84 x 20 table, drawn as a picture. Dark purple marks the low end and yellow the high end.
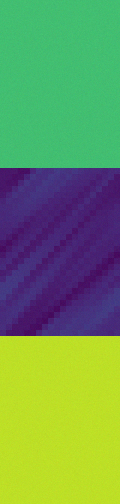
It is made of 3 by 1 panels. Panel 1,1: high, flat. Panel 2,1: very low, slanting up to the right, faint in contrast. Panel 3,1: very high, flat.
